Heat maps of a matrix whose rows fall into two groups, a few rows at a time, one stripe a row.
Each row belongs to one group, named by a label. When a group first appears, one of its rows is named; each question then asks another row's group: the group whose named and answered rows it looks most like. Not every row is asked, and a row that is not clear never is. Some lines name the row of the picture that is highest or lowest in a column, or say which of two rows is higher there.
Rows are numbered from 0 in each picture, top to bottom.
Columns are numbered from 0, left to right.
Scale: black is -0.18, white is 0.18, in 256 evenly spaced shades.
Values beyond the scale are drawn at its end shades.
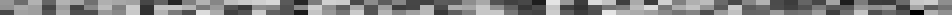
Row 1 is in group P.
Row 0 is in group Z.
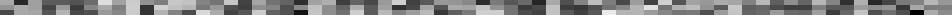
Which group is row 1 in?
P
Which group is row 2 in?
P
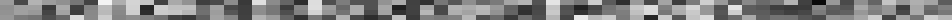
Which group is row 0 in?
Z
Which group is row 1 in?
P
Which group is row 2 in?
P
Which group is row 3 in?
Z
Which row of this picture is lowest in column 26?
3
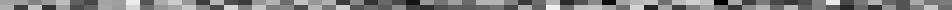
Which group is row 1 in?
Z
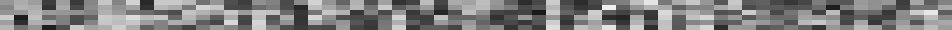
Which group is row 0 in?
P
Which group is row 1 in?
P
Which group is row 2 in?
Z
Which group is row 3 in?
Z
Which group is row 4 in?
Z
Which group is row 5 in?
Z
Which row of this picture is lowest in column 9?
2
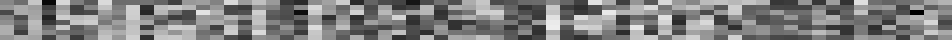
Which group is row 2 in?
P
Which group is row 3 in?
Z
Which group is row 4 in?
Z
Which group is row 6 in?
Z
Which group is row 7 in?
P
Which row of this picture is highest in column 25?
2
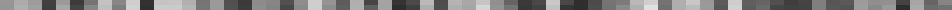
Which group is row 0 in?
P
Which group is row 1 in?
P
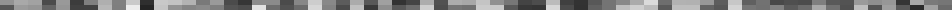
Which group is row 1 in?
P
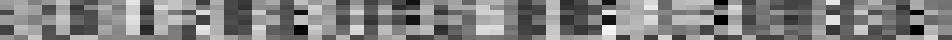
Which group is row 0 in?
P
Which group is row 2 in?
P
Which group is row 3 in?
P
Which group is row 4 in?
P
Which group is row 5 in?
P
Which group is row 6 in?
P
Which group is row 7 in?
Z
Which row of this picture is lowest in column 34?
7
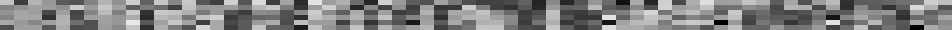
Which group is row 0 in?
Z
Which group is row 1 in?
Z
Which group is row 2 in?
P
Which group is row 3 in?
P
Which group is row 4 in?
P
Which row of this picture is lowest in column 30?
0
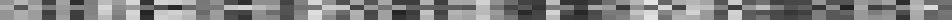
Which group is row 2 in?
P
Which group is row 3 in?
P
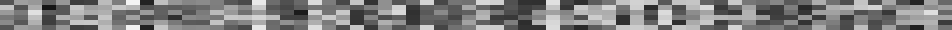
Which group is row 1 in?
Z
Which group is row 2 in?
Z
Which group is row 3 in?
Z
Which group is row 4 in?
Z
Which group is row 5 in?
P
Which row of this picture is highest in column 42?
3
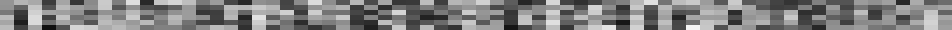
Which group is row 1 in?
Z
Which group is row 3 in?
Z
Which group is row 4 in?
Z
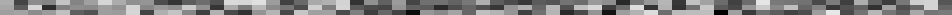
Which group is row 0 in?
Z
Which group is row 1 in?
Z
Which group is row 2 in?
P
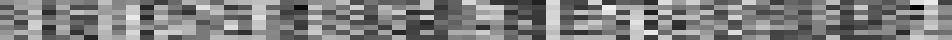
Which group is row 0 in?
Z
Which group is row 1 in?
P
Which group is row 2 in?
Z
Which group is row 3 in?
P
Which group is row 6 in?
P
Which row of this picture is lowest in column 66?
6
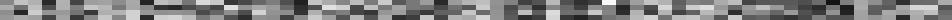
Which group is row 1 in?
Z
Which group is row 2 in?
Z
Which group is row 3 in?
P
